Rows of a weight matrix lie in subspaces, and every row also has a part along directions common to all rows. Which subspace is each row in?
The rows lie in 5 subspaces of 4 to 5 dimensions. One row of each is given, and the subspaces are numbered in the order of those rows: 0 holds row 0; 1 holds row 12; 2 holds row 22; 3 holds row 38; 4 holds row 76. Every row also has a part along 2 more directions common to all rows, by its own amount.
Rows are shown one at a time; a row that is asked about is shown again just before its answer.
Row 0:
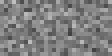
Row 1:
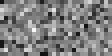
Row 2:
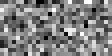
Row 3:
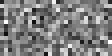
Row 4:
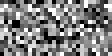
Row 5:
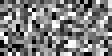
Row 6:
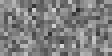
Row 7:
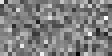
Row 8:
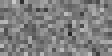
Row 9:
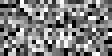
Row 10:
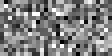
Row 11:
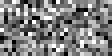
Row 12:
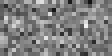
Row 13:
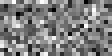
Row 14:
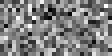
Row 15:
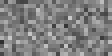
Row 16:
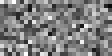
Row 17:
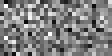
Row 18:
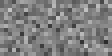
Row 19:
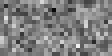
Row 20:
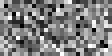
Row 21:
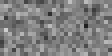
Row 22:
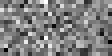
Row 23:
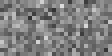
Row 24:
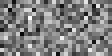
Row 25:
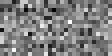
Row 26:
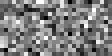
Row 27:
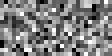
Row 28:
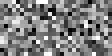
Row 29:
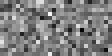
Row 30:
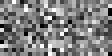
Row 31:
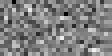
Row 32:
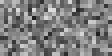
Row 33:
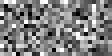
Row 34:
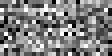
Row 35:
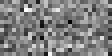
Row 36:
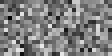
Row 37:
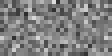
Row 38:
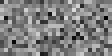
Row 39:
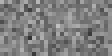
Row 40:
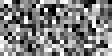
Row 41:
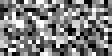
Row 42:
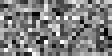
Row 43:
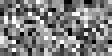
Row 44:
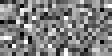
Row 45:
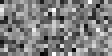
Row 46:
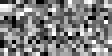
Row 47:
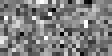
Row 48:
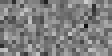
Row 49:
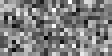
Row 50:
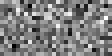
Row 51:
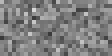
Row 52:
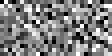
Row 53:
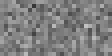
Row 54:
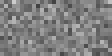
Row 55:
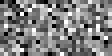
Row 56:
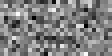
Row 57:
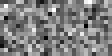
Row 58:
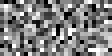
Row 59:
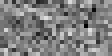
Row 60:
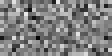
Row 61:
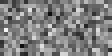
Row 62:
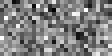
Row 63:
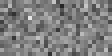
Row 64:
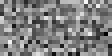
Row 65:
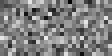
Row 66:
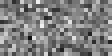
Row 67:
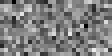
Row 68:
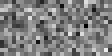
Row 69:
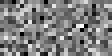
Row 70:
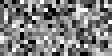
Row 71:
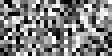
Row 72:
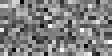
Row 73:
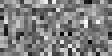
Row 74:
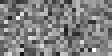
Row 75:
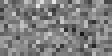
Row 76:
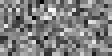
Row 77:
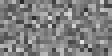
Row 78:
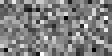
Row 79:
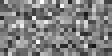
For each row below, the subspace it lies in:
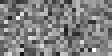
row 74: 4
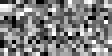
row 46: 2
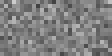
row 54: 0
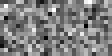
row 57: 0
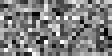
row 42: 3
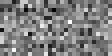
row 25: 2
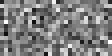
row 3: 2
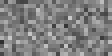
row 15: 4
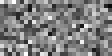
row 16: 1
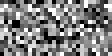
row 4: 1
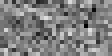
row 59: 3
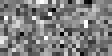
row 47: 2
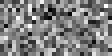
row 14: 4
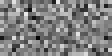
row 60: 1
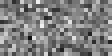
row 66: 2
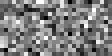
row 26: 3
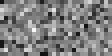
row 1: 3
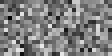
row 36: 4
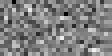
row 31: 3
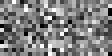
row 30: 2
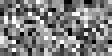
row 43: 0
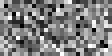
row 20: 0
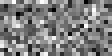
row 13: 1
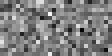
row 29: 1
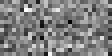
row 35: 2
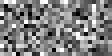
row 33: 0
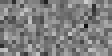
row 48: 1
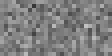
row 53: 4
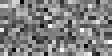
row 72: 2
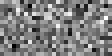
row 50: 1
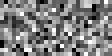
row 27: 3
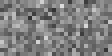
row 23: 1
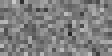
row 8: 2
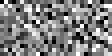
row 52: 3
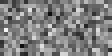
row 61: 4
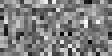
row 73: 2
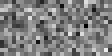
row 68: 1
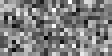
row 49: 4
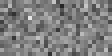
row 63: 1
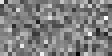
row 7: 3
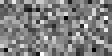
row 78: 3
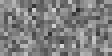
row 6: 4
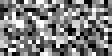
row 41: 0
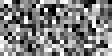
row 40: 0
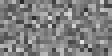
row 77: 4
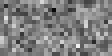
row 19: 0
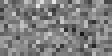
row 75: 0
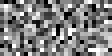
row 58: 3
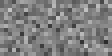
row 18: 4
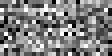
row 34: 2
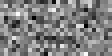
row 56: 1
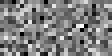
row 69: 1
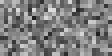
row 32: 4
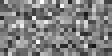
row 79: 0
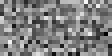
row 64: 3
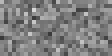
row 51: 2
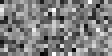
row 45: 3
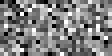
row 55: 4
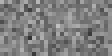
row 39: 2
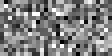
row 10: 3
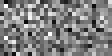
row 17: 0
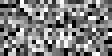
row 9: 2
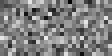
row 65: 3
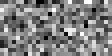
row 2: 0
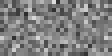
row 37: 1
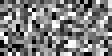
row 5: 1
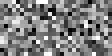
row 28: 4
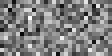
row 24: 1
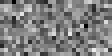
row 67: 0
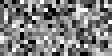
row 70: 0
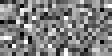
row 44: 2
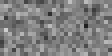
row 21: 4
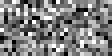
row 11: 2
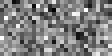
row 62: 0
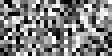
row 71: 0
